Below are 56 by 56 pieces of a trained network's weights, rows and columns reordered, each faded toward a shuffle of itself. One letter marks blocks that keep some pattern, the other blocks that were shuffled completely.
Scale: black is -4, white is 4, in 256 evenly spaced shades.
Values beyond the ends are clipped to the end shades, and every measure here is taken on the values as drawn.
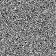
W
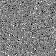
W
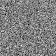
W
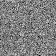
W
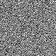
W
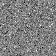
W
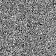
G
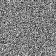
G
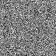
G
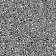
W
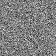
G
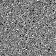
W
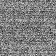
G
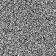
W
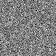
W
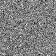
G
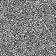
W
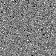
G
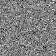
G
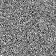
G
